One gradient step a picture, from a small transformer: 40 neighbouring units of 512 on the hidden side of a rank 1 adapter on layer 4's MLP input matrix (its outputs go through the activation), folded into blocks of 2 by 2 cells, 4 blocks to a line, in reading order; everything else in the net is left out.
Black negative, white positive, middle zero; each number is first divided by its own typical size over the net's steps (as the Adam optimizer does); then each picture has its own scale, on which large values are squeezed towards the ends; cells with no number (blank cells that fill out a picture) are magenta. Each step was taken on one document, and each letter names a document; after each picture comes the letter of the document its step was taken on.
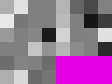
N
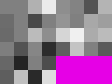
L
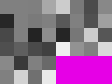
L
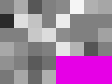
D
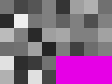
D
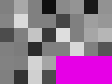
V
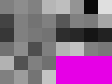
L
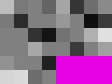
N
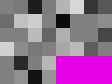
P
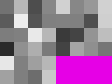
D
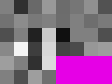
D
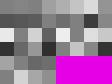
V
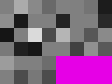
V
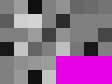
P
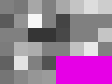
P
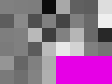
L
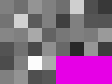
D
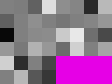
L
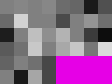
V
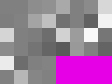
L
